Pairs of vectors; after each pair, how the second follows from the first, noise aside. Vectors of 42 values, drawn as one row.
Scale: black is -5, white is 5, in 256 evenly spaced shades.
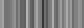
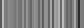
shuffled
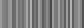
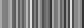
scaled up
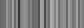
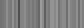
shrunk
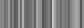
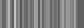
shuffled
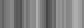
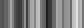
scaled up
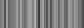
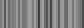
copied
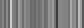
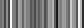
scaled up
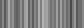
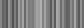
reversed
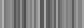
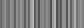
shuffled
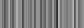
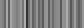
reversed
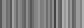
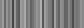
wrapped around
